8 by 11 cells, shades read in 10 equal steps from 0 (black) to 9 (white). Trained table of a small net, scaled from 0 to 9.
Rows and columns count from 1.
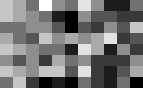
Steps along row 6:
down up down up down up down same same up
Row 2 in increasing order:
0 1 2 2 3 3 4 5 5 6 7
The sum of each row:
54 38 41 55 49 41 55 25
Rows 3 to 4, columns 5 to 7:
3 0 3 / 5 6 5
